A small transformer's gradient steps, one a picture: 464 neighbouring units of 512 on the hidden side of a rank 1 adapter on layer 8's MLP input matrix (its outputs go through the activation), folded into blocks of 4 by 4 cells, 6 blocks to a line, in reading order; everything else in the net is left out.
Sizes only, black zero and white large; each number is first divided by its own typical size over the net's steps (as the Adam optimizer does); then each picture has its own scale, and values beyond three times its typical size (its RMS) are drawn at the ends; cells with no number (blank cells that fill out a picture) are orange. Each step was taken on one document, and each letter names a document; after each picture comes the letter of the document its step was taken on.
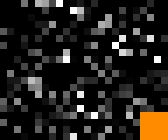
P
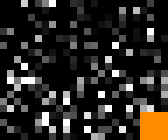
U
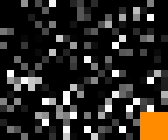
U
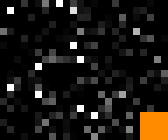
P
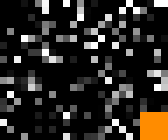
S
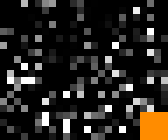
U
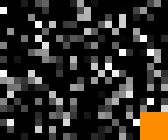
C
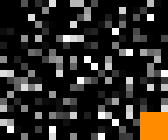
C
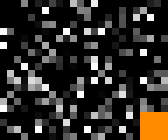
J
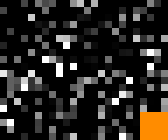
C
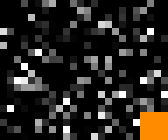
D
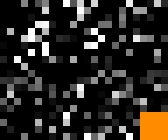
S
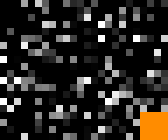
S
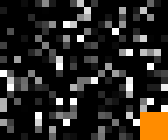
C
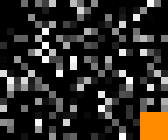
C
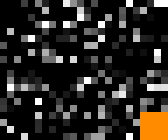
S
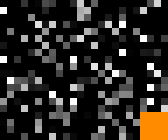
C
